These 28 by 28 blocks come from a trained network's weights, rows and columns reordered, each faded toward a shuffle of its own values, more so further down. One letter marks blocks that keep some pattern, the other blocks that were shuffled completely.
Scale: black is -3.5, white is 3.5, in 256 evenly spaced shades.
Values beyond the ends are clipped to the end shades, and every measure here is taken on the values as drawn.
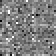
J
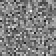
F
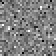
F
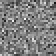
F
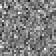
J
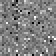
J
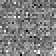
J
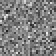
F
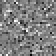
F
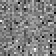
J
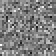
J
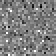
F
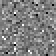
J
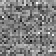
J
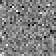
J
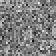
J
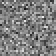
F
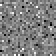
F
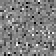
F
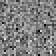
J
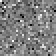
F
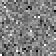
F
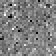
J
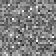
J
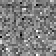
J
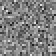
F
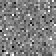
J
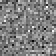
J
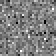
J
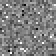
F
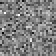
F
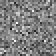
F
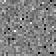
F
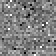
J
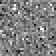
F
